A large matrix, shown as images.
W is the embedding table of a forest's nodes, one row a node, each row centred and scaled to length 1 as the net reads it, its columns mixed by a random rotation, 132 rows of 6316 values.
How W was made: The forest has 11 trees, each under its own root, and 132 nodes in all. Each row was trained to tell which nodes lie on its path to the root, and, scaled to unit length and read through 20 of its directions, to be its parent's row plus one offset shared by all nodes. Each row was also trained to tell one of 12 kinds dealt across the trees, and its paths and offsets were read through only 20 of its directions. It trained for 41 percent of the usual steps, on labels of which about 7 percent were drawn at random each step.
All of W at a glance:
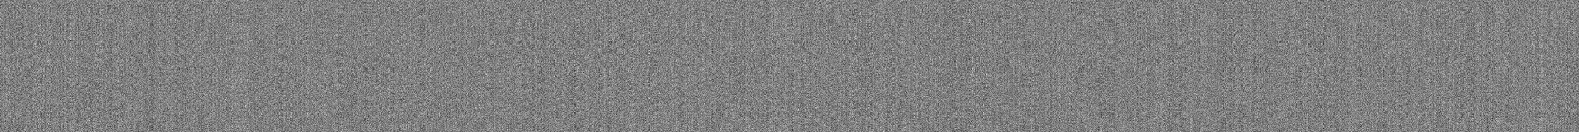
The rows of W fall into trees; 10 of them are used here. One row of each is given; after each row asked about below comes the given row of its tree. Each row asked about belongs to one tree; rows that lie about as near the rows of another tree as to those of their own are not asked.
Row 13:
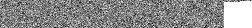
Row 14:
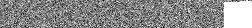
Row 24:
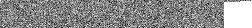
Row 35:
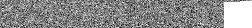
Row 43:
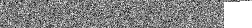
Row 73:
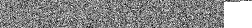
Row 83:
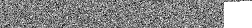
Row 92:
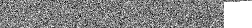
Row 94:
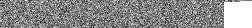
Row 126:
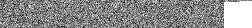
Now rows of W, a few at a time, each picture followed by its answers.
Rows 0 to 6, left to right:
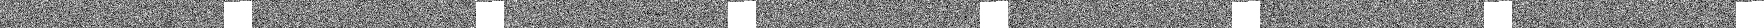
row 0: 94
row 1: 43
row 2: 92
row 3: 92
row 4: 43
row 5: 126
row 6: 13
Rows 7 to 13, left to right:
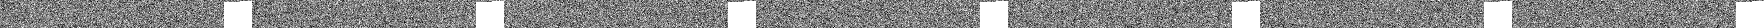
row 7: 126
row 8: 126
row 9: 92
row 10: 14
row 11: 35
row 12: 35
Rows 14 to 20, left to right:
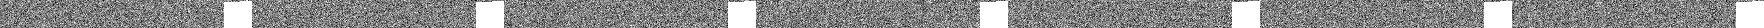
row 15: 94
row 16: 73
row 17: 94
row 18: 13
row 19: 92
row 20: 92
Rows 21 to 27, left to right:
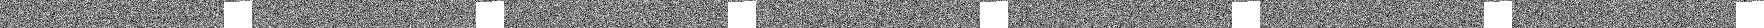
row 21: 73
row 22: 92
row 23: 94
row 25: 24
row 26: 83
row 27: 43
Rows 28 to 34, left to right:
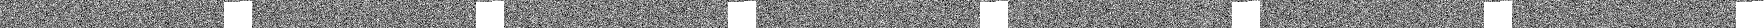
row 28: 94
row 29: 126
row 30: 35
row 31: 126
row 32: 13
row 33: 43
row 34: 35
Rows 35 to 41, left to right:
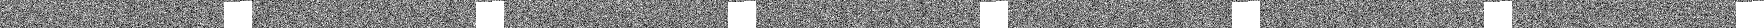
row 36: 43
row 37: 94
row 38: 94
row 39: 94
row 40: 14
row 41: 13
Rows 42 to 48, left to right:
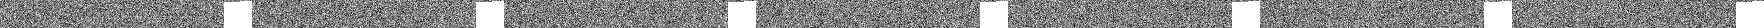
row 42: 13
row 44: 43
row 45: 126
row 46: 35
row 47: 126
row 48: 73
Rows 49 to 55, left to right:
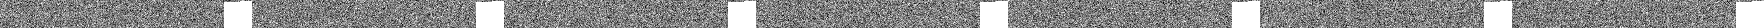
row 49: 73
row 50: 13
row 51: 73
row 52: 13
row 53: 13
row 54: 92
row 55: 126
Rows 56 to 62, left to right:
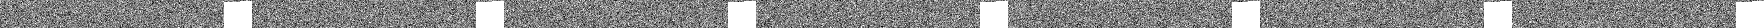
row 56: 35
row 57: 24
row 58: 94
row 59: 94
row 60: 13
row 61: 35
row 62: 13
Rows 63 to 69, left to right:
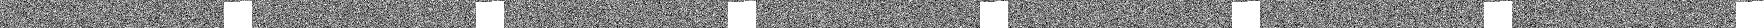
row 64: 13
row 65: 13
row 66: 73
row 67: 35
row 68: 35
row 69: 35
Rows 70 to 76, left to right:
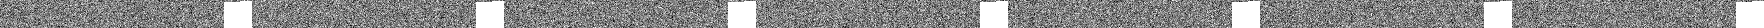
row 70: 126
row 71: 92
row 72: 35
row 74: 24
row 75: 24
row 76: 126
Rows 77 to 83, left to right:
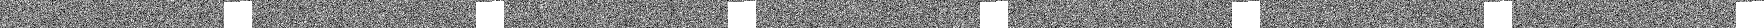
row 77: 92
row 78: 73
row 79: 94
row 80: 24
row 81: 43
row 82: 73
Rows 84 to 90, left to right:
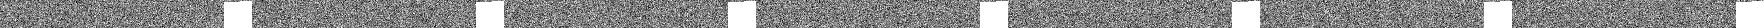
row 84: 24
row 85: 24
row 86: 24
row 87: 83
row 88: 35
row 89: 83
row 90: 94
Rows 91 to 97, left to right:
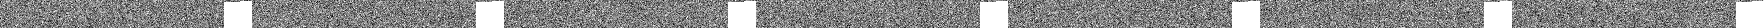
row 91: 73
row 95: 73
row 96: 14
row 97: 94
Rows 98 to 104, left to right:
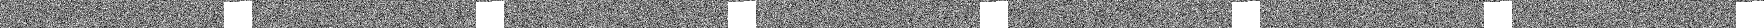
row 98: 13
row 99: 24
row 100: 35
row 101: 92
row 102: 14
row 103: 94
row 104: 73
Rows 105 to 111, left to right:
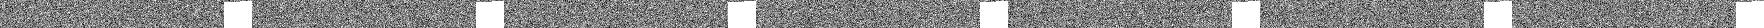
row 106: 126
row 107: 92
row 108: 92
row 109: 126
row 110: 126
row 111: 13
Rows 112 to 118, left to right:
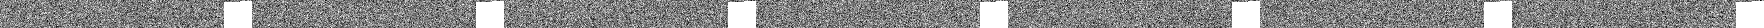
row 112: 73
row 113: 73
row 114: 73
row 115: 83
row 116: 73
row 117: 73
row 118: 35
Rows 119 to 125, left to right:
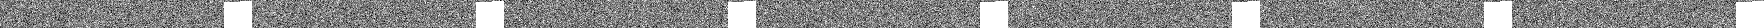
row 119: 24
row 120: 92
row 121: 94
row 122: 24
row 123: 13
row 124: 43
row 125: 24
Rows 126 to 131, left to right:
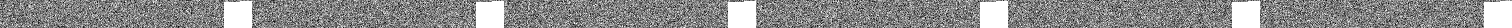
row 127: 24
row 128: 43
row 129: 24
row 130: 24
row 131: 13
